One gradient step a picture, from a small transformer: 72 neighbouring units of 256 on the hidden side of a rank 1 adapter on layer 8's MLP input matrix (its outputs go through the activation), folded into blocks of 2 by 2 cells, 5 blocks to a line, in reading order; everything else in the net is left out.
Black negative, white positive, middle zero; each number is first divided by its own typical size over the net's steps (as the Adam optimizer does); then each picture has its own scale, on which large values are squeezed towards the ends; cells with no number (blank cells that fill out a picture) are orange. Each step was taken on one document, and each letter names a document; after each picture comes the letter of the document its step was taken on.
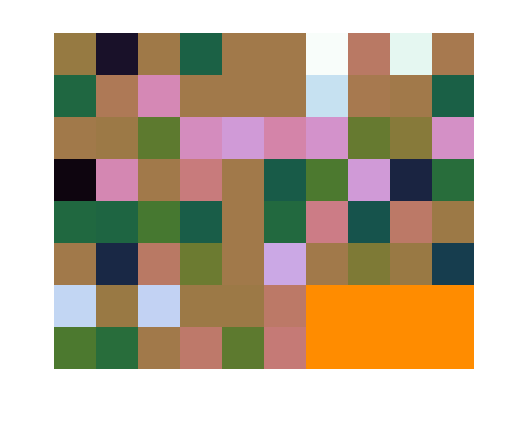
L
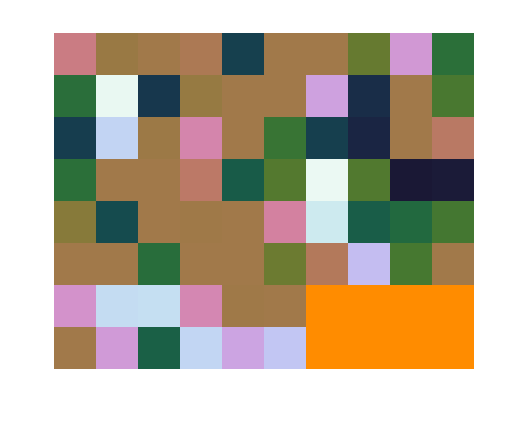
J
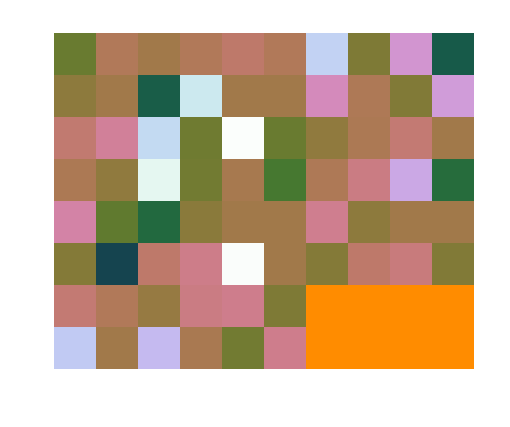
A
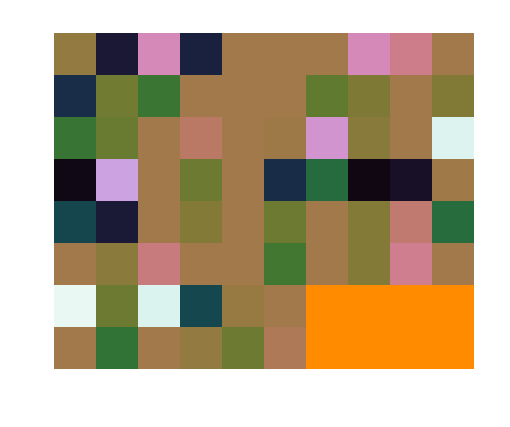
L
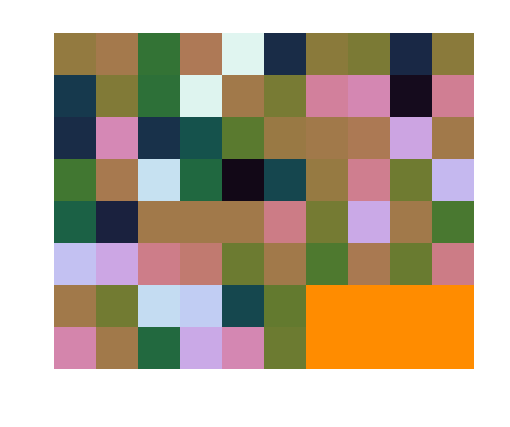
A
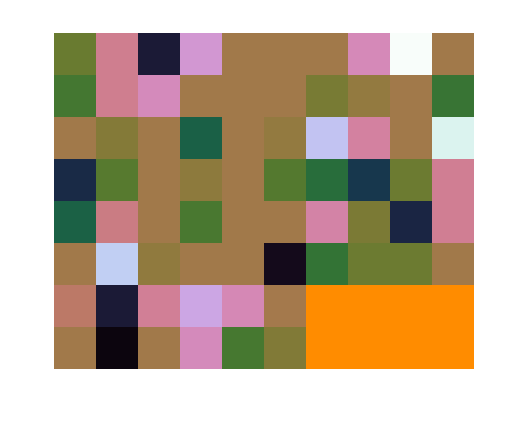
L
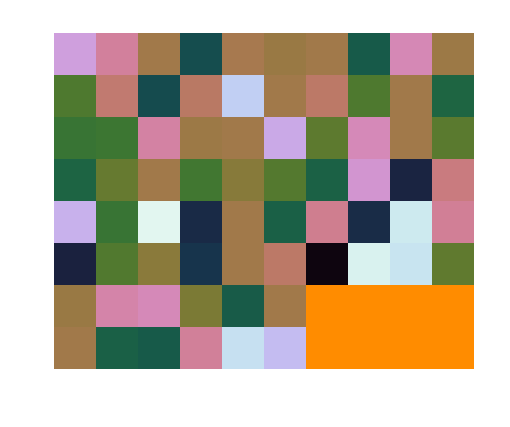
J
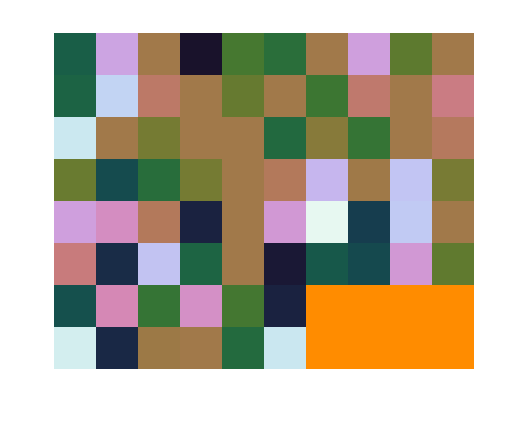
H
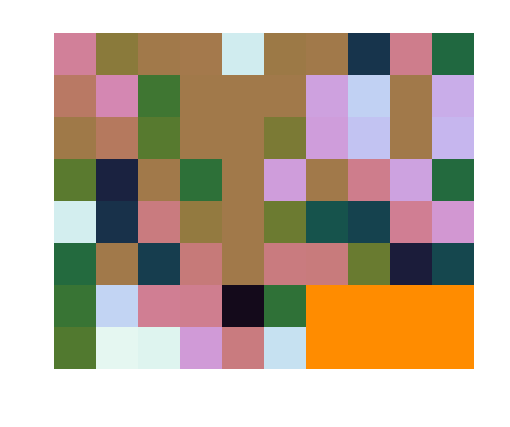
J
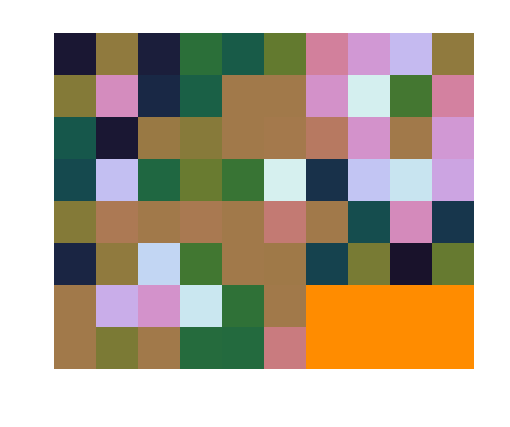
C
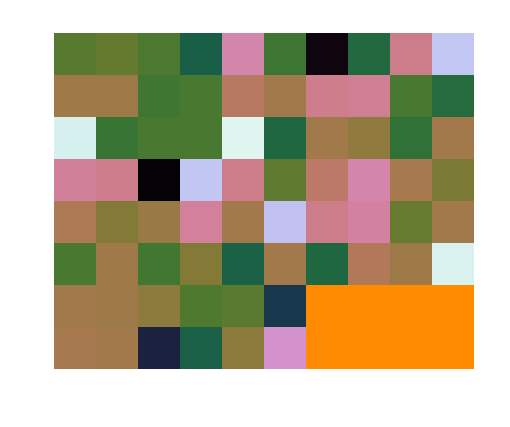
A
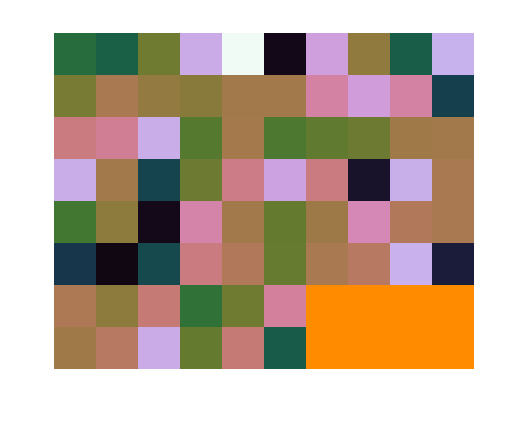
A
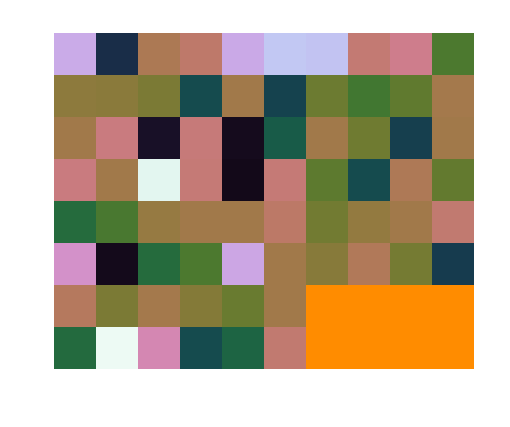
A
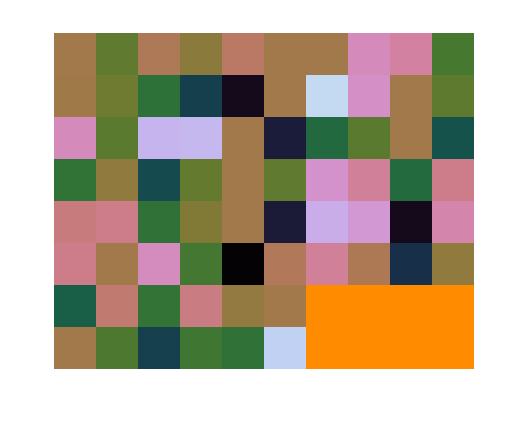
J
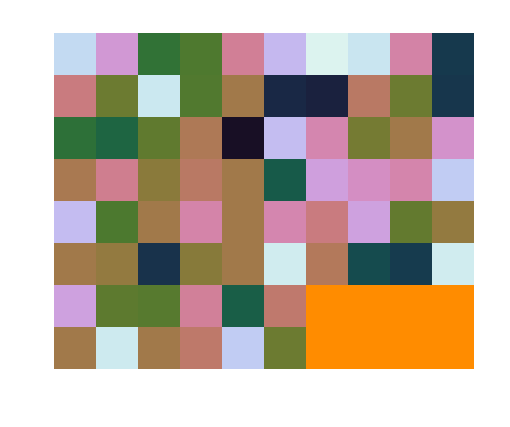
H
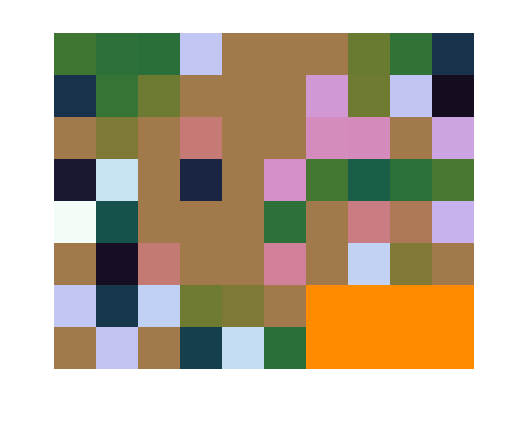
L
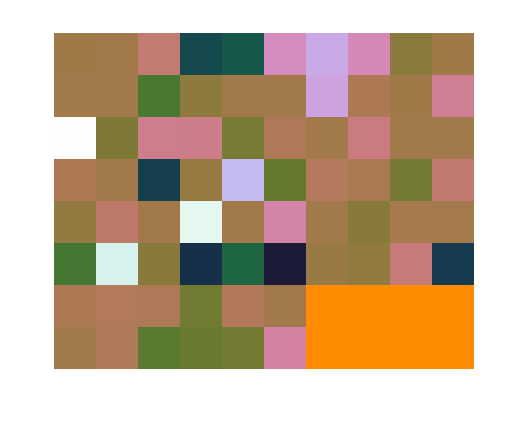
A
